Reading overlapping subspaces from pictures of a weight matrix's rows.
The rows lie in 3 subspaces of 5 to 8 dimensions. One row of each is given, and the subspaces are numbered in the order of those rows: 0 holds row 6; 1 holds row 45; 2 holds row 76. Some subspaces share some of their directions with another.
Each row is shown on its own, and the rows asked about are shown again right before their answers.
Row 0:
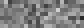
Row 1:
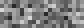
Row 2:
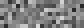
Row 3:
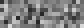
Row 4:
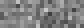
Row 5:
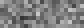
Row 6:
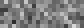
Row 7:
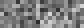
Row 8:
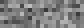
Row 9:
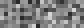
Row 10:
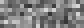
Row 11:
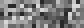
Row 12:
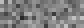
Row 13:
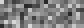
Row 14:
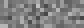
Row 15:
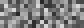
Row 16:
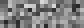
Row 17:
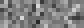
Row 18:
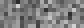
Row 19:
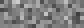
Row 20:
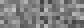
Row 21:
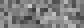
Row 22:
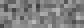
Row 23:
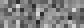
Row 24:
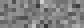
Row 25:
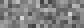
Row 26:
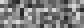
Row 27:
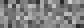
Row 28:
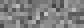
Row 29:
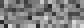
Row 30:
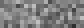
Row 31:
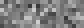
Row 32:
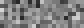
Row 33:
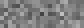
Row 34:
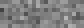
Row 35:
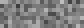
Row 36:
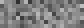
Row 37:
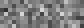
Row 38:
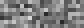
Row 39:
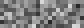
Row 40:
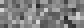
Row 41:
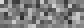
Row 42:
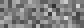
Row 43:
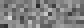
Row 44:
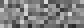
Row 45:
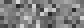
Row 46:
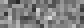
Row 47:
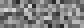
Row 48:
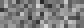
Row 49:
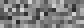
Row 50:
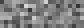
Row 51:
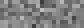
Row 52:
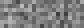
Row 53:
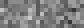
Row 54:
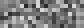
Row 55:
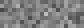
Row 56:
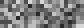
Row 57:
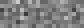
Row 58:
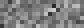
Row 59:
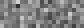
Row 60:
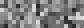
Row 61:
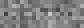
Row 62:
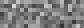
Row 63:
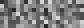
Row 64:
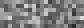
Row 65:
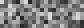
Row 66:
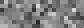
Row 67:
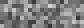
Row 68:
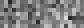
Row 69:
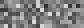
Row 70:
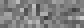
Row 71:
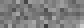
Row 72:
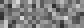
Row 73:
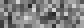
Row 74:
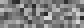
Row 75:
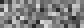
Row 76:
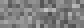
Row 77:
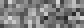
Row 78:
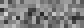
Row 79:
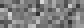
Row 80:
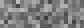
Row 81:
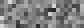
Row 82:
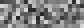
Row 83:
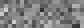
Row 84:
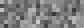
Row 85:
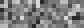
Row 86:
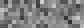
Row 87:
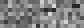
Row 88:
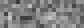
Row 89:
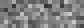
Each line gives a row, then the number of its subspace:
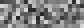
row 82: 0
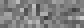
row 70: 1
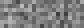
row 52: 1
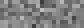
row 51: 1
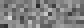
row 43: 1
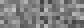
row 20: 0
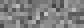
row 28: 2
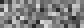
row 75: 0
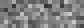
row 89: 0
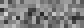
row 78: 0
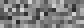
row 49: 2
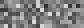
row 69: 1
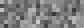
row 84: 0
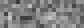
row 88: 1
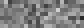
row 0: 1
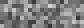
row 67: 1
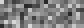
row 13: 2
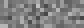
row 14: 1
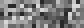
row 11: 1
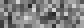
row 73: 1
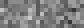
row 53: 0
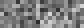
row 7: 0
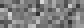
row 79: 0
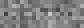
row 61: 0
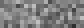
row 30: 2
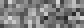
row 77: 1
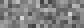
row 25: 2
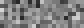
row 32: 2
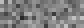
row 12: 0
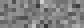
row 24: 0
